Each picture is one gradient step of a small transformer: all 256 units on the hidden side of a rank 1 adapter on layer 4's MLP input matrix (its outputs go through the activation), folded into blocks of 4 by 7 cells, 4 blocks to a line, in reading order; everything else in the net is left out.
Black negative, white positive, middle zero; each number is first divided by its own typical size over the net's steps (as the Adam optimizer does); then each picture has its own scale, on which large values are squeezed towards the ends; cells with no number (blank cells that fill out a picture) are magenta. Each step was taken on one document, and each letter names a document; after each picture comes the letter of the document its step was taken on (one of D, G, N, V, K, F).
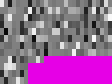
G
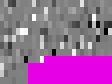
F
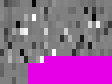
F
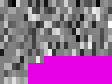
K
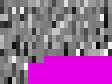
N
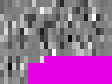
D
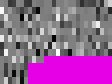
N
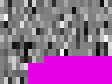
N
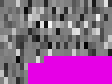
K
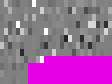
F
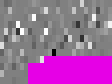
F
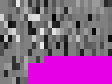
K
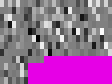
K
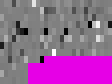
F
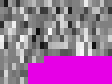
K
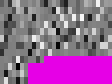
K
